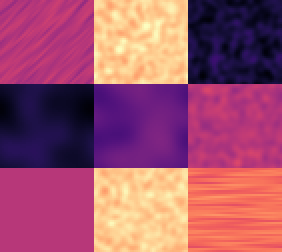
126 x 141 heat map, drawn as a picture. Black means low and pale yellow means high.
The table splits into 3 rows of 3 panels. Panel 1,1: middling, slanting up to the right, faint in contrast. Panel 1,2: very high, blotchy, faint in contrast. Panel 1,3: very low, blotchy, faint in contrast. Panel 2,1: very low, smooth, faint in contrast. Panel 2,2: low, smooth, faint in contrast. Panel 2,3: middling, blotchy, faint in contrast. Panel 3,1: middling, flat. Panel 3,2: very high, blotchy, faint in contrast. Panel 3,3: high, streaked across, faint in contrast.
